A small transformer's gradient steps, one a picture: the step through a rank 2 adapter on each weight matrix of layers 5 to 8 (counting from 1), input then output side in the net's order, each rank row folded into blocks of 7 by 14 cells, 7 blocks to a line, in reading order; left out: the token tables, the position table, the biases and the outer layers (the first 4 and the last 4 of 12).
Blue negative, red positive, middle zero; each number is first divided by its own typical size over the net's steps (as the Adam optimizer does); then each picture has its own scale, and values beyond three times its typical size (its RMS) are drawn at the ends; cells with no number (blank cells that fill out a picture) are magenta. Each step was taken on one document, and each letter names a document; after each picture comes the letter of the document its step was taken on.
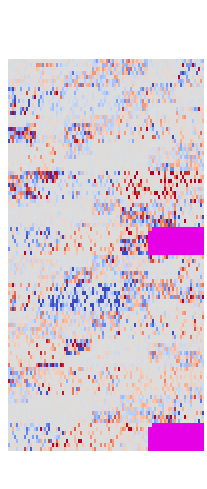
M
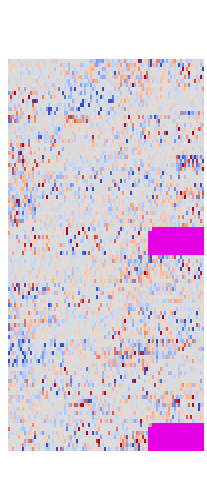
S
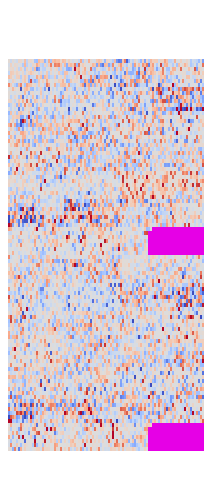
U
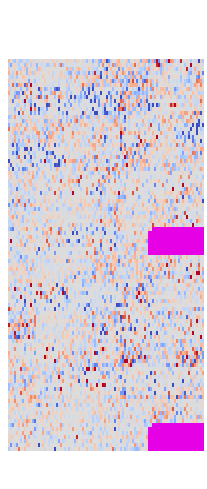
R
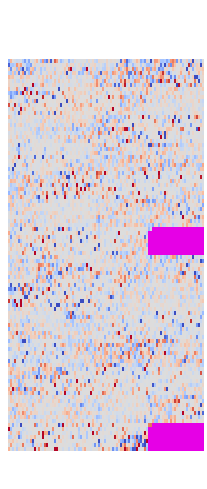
S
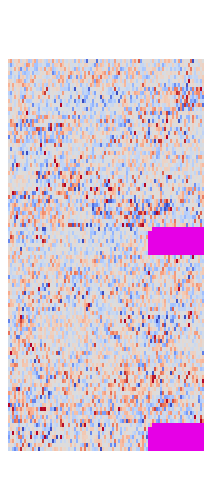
U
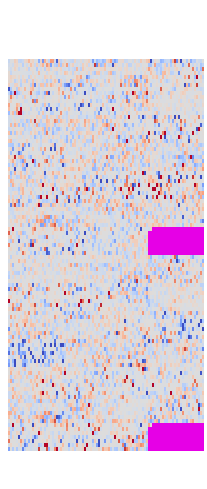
S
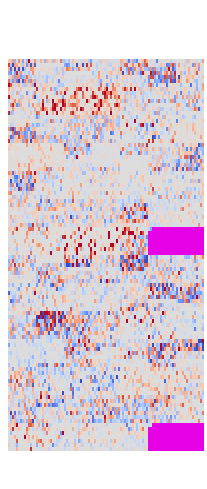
M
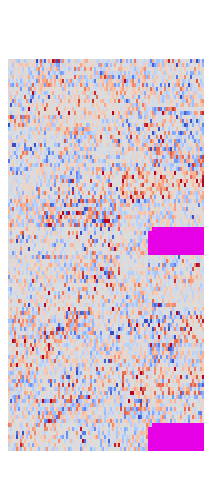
U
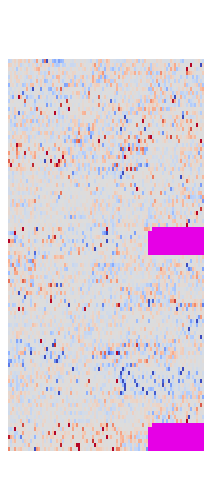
R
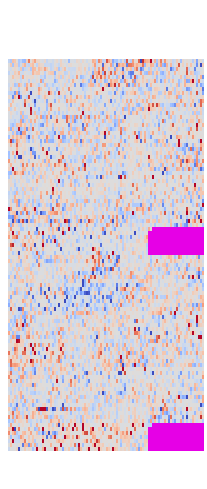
R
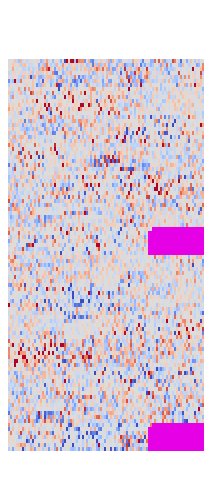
S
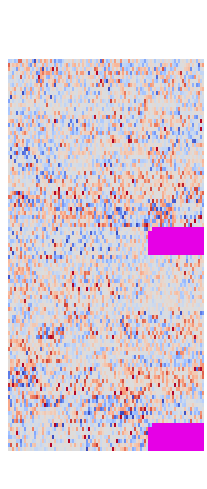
U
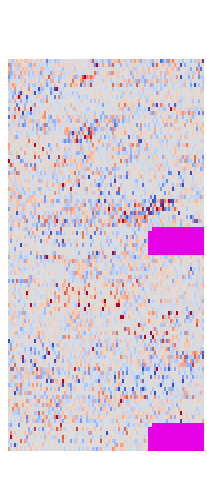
R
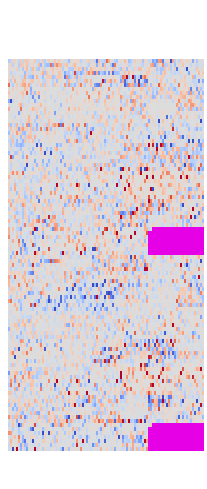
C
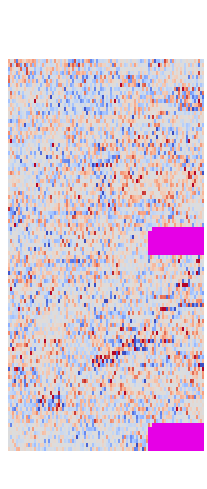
U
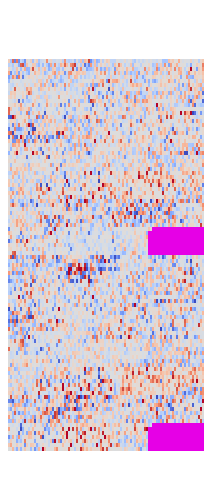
U
